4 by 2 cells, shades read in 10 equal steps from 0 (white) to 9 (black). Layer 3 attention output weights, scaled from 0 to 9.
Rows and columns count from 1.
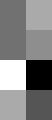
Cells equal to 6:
1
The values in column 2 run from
3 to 9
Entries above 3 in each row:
1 2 1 1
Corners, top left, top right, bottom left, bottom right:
5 3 3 6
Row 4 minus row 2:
-2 2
